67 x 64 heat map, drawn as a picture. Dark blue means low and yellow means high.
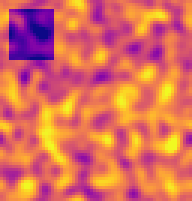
Stripes: none. Mirror symmetry: none. Ninth with the lowest average: top left. Roughest part: top left. Grain: blotchy. Odd patch: lower, in the top left.
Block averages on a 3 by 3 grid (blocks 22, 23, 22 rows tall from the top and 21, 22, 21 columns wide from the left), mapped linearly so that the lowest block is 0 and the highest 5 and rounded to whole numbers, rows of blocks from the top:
043
445
445
